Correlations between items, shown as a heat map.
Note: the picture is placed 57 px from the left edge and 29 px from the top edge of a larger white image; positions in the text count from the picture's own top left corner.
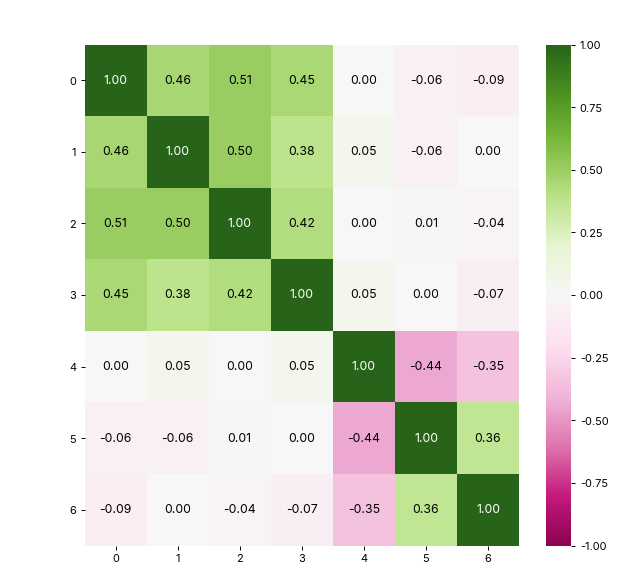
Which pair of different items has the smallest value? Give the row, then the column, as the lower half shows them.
5, 4
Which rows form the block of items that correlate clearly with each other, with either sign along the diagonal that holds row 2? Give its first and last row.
0 to 3
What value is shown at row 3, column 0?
0.45
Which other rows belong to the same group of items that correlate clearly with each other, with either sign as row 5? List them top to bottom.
4, 6
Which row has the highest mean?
2
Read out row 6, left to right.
-0.09 0.00 -0.04 -0.07 -0.35 0.36 1.00
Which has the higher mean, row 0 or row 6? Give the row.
0
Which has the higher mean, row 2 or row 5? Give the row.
2
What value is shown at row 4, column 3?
0.05
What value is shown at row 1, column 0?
0.46
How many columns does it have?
7
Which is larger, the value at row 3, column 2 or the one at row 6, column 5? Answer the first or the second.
the first
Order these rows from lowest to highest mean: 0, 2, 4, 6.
4, 6, 0, 2
